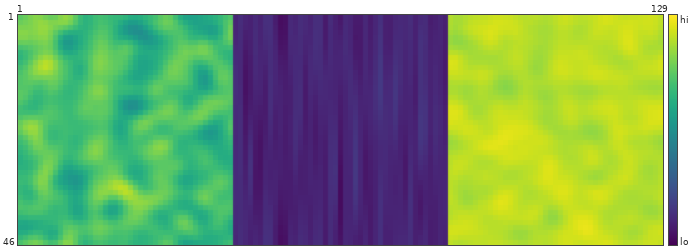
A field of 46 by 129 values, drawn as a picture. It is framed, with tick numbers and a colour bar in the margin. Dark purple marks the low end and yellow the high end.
It is made of 1 by 3 panels. Panel 1,1: high, blotchy. Panel 1,2: very low, streaked downward, faint in contrast. Panel 1,3: very high, blotchy, faint in contrast.
